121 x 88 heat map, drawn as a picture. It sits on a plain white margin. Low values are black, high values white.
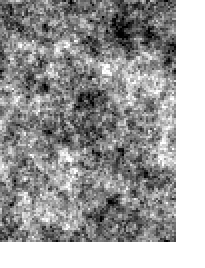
The halves do not mirror each other. There is no overall slope. The middle right is the ninth with the highest average. Overall the values sit about 50% of the way up the scale. The field is mottled with small blotches. The values follow a bell shape. No row or column stands out.
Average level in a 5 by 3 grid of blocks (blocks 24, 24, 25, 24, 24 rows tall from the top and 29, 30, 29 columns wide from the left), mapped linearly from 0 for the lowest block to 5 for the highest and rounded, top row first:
220 | 345 | 415 | 443 | 433
